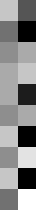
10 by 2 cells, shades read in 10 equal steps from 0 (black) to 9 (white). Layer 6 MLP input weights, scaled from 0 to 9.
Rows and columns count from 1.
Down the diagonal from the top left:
7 0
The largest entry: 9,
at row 10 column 2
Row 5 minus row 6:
1 -5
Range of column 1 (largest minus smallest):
3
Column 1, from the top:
7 4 5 6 6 5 7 5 7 4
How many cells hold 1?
1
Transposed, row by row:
7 4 5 6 6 5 7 5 7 4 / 3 0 6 7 1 6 0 8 0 9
